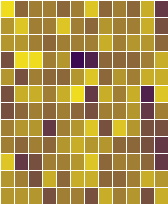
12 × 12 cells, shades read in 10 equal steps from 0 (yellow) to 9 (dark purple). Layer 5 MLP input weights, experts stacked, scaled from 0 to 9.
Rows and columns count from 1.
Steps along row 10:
up down down same down down up down same up up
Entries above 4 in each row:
5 2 2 6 4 3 6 4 6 5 4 3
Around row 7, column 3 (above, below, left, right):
2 3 5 5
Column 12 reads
7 6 5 2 2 1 4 6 7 7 3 2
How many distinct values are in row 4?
8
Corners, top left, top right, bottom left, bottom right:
0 7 3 2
